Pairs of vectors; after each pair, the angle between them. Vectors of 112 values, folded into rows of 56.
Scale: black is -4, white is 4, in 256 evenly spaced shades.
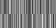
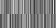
orthogonal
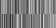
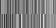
nearly parallel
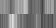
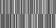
orthogonal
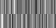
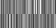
partly opposed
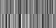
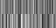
nearly parallel
